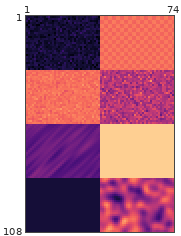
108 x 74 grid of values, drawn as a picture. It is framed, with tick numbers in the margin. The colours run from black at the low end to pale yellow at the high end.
The table splits into 4 rows of 2 panels. Panel 1,1: very low, fine-grained, faint in contrast. Panel 1,2: high, checkered, faint in contrast. Panel 2,1: high, fine-grained, faint in contrast. Panel 2,2: middling, fine-grained. Panel 3,1: low, slanting up to the right, faint in contrast. Panel 3,2: very high, flat. Panel 4,1: very low, flat. Panel 4,2: middling, blotchy, strong in contrast.
